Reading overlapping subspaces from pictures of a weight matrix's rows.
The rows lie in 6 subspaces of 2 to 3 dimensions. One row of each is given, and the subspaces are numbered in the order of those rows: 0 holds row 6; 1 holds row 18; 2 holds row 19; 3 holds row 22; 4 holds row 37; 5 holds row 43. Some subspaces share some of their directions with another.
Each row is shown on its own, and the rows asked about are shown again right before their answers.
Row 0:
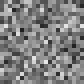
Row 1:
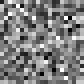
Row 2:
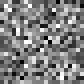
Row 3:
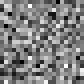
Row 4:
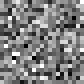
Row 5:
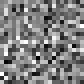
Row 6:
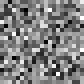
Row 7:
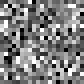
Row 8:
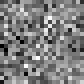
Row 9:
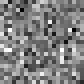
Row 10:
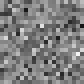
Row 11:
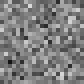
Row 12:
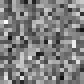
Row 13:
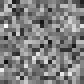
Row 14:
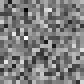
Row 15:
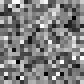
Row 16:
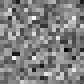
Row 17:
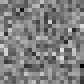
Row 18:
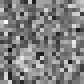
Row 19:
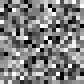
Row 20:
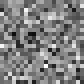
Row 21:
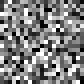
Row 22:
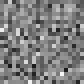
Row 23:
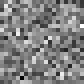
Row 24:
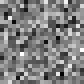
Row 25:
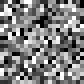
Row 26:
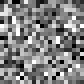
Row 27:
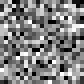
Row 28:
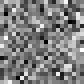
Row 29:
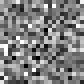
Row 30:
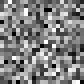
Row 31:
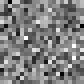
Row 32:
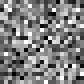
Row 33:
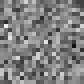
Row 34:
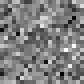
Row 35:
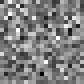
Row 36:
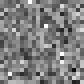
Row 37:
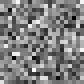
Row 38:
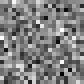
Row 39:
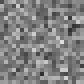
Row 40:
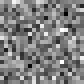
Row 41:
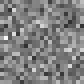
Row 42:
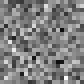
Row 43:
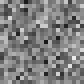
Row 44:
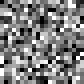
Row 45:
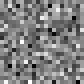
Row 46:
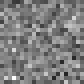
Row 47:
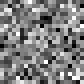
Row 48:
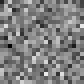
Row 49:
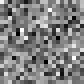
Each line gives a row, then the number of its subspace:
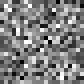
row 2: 2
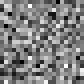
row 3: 2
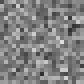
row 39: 5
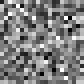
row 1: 5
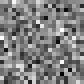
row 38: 3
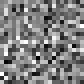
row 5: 4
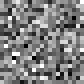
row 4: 4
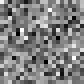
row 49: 5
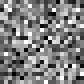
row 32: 2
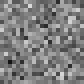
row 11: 2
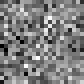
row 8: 4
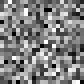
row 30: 0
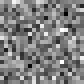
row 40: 3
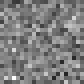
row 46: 3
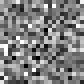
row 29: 4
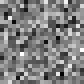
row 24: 5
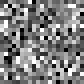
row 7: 1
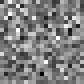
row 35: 5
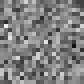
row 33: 1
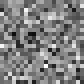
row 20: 0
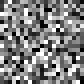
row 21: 0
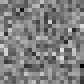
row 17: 4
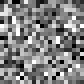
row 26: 3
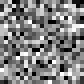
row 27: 5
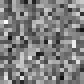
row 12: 1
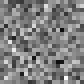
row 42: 3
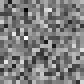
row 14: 0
